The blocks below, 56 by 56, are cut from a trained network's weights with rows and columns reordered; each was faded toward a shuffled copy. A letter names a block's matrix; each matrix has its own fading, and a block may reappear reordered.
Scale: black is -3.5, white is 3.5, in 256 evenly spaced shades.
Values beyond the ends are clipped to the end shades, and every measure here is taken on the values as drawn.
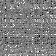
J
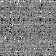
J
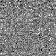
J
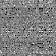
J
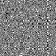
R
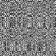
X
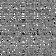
J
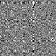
R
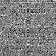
J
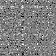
J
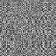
X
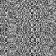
X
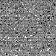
J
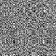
X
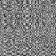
X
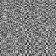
X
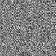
X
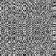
X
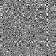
R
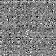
J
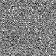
J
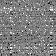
J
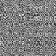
X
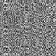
X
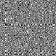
R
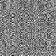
X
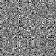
R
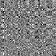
R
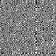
R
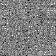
J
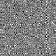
R
